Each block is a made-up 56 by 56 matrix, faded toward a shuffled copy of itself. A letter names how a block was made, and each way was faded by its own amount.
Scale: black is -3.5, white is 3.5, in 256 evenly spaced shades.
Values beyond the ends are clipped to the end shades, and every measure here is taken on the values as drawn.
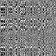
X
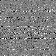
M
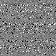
M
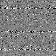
M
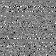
M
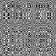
X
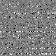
M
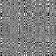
X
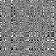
X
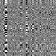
X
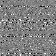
M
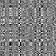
X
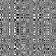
X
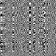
X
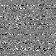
M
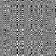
X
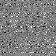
M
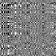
X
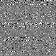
M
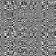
X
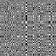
X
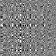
X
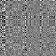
X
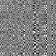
X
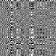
X
